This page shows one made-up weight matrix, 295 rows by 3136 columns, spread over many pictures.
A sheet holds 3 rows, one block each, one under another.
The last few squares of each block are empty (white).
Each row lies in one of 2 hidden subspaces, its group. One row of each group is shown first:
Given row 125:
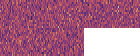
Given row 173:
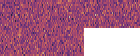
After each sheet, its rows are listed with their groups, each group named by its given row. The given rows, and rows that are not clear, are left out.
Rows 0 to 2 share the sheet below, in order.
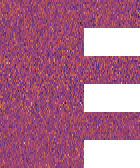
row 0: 173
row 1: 173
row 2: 173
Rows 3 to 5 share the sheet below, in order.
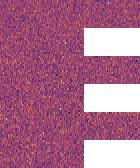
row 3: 125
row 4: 173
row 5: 173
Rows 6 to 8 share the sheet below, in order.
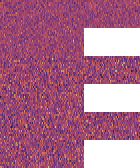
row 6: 173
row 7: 173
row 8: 173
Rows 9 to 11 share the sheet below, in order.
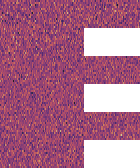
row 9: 125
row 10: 173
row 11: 125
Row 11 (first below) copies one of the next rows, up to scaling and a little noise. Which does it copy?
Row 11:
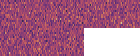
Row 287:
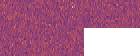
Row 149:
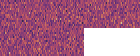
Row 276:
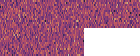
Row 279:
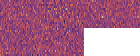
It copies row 149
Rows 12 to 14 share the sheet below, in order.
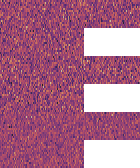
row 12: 173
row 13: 173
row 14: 173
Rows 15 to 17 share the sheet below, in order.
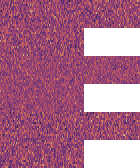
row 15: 173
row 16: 125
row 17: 125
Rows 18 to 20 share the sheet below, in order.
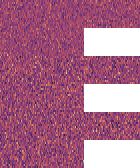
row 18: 173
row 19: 125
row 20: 125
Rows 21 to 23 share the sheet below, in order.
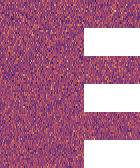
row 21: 125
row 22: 125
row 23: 173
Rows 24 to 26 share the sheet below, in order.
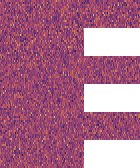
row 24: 173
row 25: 173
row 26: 173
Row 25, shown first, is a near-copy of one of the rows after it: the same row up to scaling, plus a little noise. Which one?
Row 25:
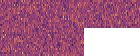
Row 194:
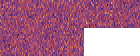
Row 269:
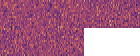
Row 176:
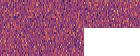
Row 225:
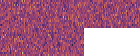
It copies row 225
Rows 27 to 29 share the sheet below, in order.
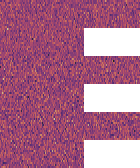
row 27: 173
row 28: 125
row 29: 173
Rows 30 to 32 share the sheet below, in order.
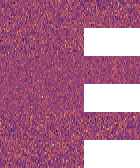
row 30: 173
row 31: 125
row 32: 125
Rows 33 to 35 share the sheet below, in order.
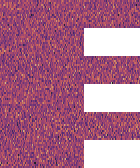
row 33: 173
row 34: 125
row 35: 125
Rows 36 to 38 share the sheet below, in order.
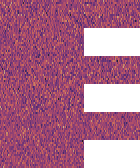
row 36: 173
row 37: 125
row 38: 125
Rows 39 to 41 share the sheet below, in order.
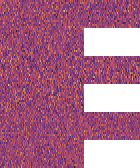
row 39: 125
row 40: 173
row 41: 125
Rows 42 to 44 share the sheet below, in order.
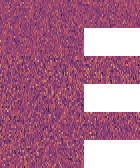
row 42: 173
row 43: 173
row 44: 173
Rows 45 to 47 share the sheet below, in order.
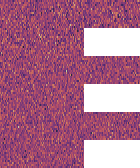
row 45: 125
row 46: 125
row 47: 173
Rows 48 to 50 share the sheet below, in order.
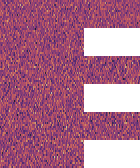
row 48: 125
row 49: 125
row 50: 125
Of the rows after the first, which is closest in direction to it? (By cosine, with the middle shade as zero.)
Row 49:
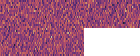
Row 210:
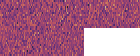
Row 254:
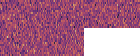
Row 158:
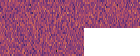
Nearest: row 158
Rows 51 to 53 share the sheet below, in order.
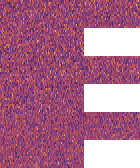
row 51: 173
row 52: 125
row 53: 173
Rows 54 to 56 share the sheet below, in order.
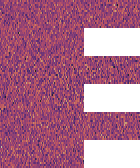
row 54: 125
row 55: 173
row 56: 125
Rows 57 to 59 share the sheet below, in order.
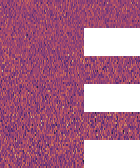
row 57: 125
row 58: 173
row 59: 125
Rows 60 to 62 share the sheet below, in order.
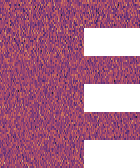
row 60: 173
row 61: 173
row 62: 173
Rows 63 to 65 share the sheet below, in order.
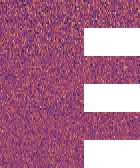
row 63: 125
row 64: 125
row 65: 173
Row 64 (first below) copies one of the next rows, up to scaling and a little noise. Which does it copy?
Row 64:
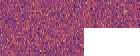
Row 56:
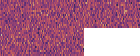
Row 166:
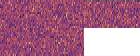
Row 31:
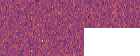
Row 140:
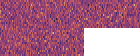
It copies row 56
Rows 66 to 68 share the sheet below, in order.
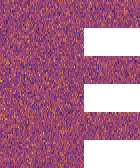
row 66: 125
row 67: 173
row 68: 173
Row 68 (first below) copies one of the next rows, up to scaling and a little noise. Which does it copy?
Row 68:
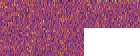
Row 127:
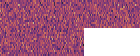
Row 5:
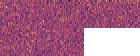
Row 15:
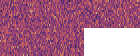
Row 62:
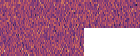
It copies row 5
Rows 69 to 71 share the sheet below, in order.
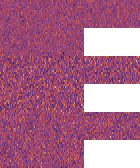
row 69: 125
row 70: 173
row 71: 173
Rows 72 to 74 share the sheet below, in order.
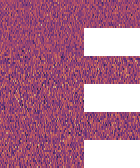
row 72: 125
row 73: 173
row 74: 125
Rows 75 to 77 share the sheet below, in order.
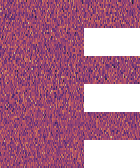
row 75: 125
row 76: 125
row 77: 173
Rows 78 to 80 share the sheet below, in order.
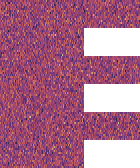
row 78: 125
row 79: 125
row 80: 125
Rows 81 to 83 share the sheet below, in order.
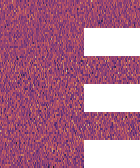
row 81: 125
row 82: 125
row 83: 173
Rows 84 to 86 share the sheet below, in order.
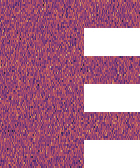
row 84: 173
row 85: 125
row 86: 125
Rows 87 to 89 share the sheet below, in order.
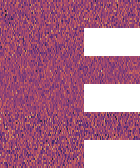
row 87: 125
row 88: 125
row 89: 125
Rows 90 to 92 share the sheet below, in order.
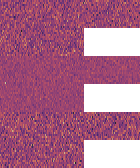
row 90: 173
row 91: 125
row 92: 125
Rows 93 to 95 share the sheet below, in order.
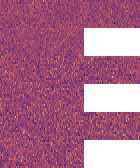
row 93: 125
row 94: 125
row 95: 125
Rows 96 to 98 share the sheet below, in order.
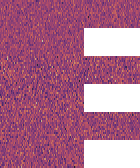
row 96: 125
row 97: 125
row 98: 125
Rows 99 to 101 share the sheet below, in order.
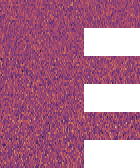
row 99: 125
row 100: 125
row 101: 173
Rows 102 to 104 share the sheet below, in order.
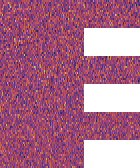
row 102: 173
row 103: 125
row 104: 125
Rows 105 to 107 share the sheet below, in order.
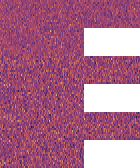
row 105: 125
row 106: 173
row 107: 173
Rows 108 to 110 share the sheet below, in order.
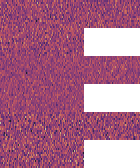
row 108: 125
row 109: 125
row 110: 125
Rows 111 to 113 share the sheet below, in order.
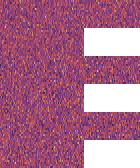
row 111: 125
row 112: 173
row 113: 173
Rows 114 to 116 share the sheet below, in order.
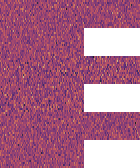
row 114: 125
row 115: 125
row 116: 125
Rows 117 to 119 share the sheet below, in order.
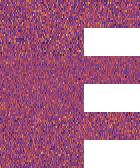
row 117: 125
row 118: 173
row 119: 125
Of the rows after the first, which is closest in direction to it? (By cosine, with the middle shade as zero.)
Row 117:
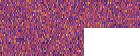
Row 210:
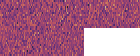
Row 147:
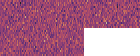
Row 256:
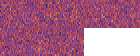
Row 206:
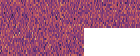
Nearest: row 206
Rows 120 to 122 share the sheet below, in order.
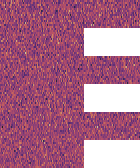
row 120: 173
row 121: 125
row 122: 173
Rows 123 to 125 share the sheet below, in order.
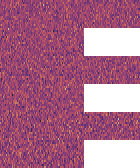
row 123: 173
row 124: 125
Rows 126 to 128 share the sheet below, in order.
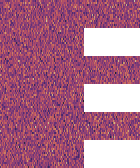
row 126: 173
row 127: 173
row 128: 173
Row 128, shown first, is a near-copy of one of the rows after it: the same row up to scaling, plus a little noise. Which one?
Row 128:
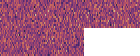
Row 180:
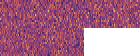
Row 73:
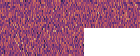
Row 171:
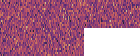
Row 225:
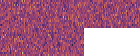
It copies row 180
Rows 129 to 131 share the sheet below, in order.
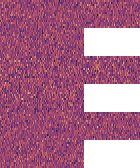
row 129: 173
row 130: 173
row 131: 173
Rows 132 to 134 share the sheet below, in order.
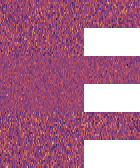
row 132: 125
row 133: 173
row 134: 125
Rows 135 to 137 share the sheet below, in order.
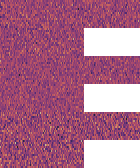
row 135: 125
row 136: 125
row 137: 125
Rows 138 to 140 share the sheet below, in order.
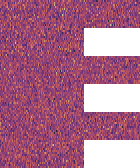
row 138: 173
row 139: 125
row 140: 125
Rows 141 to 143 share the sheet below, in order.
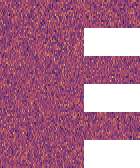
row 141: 173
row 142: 173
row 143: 125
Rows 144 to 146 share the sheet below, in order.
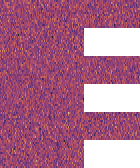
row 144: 173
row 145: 125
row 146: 173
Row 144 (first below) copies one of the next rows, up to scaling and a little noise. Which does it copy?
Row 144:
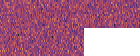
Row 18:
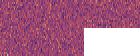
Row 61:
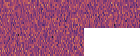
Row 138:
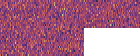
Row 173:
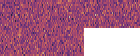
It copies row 61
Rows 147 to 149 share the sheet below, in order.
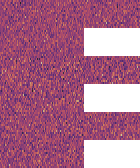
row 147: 125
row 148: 125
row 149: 125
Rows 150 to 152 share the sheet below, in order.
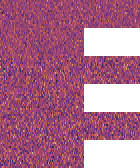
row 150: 125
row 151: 125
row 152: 173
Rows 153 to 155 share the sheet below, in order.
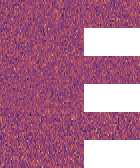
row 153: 173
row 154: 173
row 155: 125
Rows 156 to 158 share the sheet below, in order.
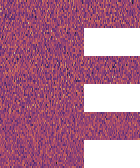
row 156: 125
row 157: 125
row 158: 125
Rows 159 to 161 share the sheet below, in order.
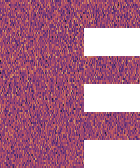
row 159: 173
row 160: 125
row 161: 125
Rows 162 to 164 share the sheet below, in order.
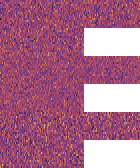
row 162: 173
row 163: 173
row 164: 125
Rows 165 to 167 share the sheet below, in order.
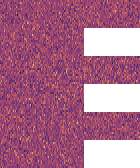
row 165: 125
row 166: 125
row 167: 173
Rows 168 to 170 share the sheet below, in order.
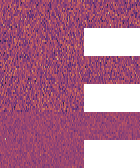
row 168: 173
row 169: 125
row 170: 125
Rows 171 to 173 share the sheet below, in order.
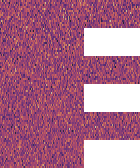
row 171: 173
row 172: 125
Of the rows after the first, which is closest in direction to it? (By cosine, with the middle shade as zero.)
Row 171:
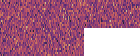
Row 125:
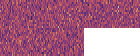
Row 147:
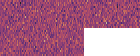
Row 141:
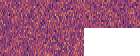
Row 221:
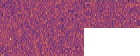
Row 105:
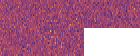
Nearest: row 141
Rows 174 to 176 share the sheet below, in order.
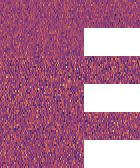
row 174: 173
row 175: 125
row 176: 173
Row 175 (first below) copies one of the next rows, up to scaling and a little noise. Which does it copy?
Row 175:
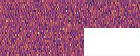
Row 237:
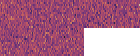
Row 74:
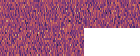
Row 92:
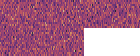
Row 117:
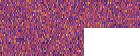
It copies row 74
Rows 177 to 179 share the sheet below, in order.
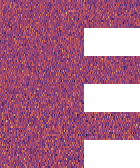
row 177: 173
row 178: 125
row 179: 173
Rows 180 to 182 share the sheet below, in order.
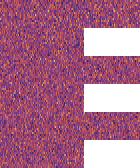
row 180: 173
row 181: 173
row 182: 173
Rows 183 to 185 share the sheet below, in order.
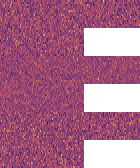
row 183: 173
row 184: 125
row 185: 125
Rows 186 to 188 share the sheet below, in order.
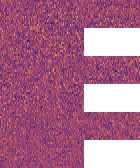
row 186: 125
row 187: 173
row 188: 125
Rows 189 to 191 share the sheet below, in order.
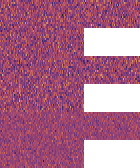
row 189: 173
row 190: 173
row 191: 173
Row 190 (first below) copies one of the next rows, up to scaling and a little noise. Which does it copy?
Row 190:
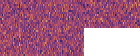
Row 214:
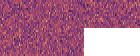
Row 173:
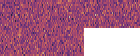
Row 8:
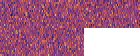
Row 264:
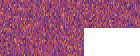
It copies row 214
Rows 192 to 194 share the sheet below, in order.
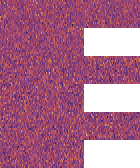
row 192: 125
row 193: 173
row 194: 173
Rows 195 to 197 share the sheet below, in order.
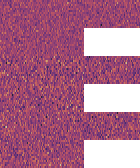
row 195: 173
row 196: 125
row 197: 125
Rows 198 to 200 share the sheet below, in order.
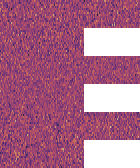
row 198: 173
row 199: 125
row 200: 173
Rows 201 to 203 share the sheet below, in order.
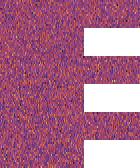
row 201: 125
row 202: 173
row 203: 173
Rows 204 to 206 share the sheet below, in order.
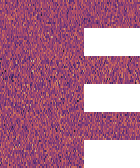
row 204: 125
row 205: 125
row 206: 125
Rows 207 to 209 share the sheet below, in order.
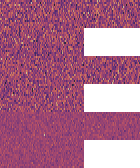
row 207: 173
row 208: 125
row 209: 125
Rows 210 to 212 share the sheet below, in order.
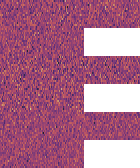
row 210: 125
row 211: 125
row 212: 173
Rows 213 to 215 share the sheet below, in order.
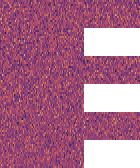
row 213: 173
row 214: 173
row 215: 125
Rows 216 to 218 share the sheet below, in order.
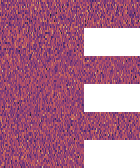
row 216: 125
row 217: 173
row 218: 125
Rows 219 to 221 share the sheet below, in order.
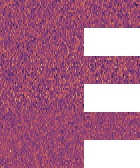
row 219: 173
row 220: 125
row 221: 173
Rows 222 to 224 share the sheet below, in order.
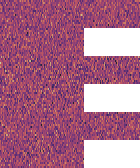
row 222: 125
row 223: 125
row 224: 125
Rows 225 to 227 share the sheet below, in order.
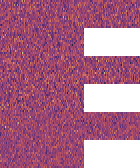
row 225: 173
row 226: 173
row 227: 125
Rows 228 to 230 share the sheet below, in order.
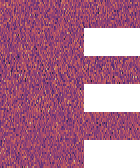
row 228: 173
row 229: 173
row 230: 173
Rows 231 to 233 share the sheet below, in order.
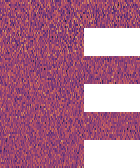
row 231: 173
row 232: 125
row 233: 125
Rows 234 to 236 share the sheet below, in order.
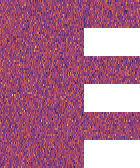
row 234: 125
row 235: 173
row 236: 125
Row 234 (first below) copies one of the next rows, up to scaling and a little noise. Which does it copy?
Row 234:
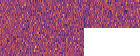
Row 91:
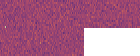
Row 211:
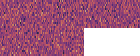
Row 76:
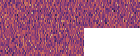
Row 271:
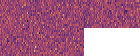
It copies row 271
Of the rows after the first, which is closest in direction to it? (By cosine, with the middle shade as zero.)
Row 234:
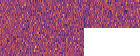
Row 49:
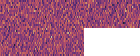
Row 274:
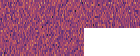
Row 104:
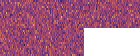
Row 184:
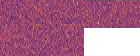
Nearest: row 104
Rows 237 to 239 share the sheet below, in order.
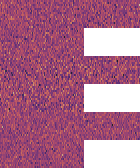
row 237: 125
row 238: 125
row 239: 173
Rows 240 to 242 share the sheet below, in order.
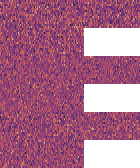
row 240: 125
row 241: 173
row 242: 125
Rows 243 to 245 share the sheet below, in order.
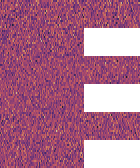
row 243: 125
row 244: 125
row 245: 173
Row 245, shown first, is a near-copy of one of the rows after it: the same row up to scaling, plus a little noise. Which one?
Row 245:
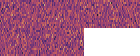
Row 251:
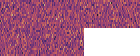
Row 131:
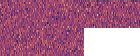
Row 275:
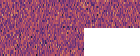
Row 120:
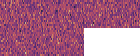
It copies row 251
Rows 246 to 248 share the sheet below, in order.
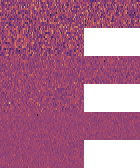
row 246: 125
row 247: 173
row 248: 173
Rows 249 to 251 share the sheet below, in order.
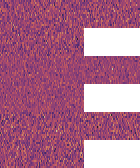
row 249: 173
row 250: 173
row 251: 173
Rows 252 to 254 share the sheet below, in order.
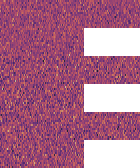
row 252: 125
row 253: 173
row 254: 125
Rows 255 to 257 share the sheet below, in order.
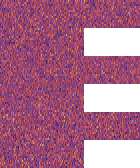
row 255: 173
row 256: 125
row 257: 173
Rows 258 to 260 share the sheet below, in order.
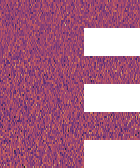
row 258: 125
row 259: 173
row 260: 173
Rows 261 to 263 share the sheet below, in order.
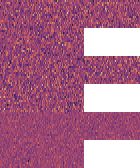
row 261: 125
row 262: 173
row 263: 125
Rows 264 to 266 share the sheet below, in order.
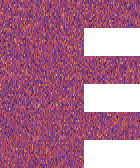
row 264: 173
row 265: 125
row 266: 125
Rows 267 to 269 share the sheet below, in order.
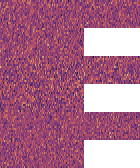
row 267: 173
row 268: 125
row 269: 173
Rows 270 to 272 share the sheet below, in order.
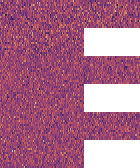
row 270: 125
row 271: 125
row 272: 173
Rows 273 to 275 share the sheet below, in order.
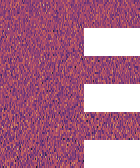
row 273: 173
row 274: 173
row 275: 173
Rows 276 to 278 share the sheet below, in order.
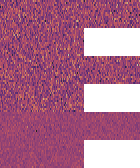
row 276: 125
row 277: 125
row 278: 125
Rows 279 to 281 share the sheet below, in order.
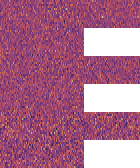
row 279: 125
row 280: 125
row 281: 125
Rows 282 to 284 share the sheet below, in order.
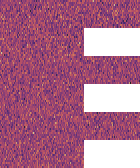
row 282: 125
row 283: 173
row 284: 173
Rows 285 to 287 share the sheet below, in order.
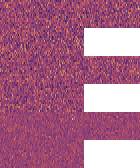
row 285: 173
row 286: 125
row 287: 125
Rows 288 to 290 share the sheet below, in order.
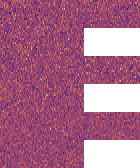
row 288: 173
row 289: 173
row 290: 125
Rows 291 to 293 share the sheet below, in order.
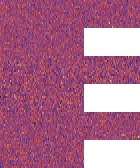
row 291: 125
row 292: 173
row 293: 125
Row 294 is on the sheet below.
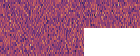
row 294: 173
